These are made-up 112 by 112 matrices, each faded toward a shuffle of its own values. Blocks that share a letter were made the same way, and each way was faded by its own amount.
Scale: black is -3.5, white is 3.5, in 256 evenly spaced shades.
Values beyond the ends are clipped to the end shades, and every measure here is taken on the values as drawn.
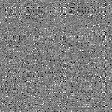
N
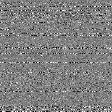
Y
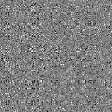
N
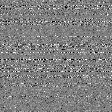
Y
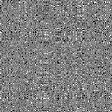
N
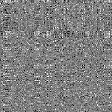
N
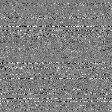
Y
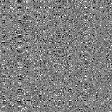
N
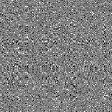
N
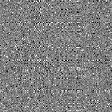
N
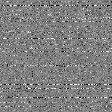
Y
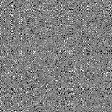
N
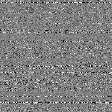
Y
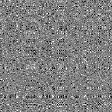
N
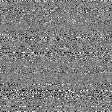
Y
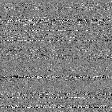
Y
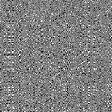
N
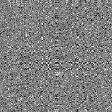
N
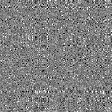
N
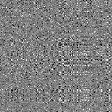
N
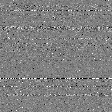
Y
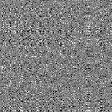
N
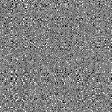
N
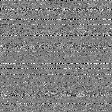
Y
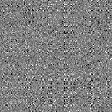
N
